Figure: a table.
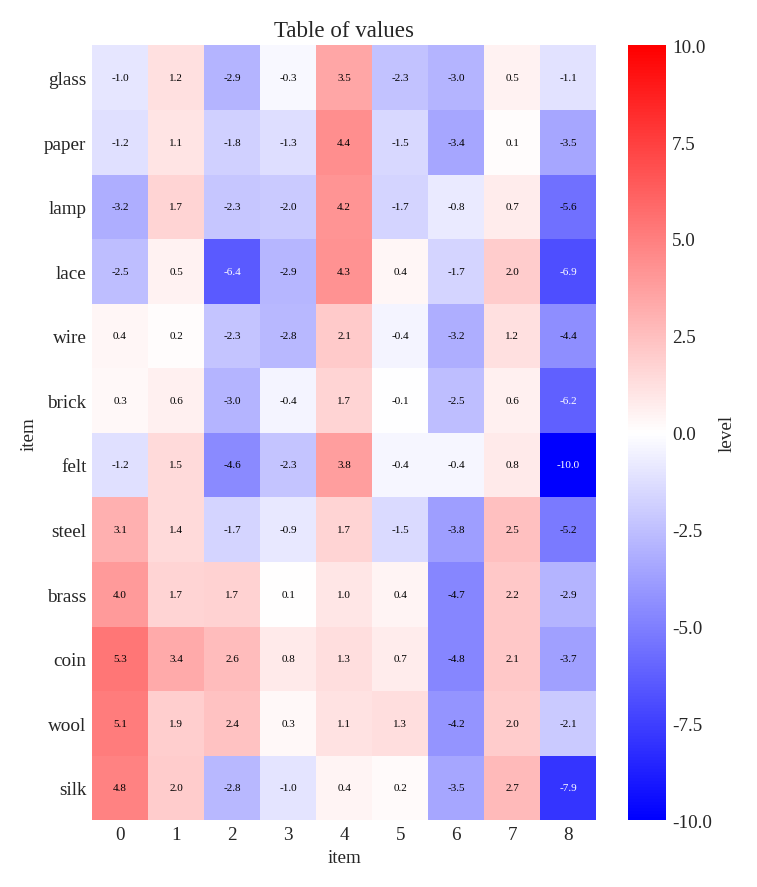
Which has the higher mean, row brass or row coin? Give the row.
coin
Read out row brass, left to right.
4.0 1.7 1.7 0.1 1.0 0.4 -4.7 2.2 -2.9
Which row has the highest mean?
wool
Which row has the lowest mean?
lace
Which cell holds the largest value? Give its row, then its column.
coin, 0
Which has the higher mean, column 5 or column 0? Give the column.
0
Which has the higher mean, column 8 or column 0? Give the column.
0
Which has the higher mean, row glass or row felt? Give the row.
glass
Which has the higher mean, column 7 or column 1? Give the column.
7
